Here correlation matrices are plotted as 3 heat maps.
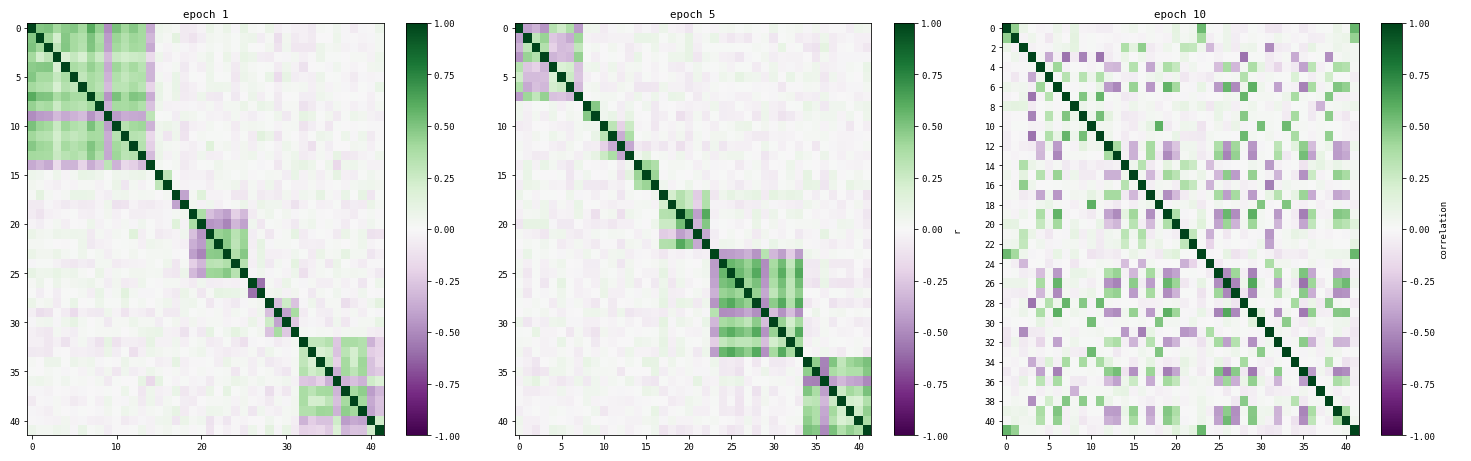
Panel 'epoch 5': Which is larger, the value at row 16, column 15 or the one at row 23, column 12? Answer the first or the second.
the first
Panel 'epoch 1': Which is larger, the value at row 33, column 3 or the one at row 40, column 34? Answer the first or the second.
the first
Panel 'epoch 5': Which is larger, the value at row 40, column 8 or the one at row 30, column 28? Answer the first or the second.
the second
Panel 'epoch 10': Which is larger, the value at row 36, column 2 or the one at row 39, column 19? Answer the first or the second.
the second
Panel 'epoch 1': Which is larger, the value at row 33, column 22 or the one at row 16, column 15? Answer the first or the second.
the second
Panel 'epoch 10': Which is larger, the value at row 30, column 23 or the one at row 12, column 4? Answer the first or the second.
the first
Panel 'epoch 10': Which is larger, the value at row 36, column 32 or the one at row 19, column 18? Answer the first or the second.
the second
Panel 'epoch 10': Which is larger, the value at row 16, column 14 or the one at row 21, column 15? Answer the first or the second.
the first
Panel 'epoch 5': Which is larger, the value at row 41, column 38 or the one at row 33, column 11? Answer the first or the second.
the first
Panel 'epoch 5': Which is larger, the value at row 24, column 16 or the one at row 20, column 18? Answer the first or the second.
the second
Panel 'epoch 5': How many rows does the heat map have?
42
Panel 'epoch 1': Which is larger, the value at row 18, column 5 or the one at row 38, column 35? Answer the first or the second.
the second
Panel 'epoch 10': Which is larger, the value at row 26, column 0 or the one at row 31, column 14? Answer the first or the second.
the first
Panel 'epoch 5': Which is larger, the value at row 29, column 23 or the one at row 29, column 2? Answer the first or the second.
the first
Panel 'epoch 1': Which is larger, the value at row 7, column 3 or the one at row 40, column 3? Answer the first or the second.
the first
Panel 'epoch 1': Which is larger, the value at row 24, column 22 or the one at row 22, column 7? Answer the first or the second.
the first
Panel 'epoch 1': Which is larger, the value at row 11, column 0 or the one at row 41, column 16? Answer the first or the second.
the first
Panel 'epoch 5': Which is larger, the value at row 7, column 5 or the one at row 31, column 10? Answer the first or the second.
the second
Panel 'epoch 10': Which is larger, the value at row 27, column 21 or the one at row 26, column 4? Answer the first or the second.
the second
